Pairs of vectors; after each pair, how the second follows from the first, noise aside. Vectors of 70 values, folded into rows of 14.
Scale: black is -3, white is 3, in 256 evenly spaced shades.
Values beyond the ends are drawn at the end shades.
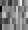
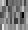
shuffled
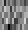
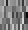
shuffled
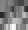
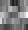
wrapped around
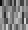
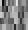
shuffled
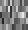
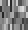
wrapped around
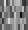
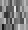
wrapped around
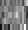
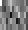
shuffled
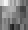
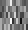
shuffled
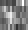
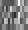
shuffled
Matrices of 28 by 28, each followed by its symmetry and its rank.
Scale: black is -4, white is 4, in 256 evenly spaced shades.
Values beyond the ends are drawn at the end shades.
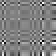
symmetric, rank one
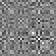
symmetric, rank three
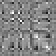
symmetric, rank three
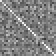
symmetric, full rank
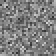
symmetric, full rank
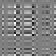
neither, rank one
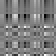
neither, rank one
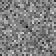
symmetric, full rank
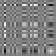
symmetric, rank one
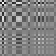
symmetric, rank one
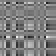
neither, rank one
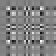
symmetric, rank one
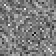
symmetric, full rank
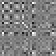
symmetric, rank three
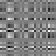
neither, rank one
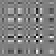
symmetric, rank one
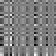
neither, rank one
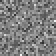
symmetric, full rank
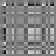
symmetric, rank one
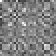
symmetric, rank three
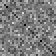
symmetric, full rank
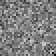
symmetric, full rank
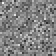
symmetric, full rank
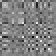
symmetric, rank three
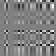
neither, rank one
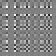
symmetric, rank one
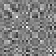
symmetric, rank three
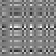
neither, rank one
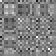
symmetric, rank three
